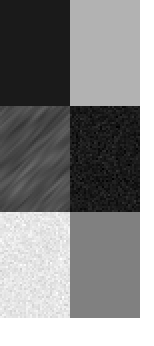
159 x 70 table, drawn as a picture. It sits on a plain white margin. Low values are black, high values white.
The table splits into 3 rows of 2 panels. Panel 1,1: very low, flat. Panel 1,2: high, flat. Panel 2,1: low, slanting up to the right, faint in contrast. Panel 2,2: very low, fine-grained, faint in contrast. Panel 3,1: very high, fine-grained, faint in contrast. Panel 3,2: middling, flat.
